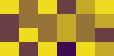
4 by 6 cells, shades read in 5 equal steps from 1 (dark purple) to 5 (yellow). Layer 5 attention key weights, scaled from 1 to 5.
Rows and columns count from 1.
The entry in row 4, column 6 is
4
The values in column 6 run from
2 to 5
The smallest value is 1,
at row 4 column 4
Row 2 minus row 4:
-3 1 -2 3 -2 0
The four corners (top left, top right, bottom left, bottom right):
5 5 5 4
